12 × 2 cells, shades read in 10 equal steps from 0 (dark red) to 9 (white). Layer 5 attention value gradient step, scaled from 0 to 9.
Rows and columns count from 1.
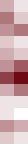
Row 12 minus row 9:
-1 0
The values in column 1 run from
2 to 8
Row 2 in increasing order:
4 7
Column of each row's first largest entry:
2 2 1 2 2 1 1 1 1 2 2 2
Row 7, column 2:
0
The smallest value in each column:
2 0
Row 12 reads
7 8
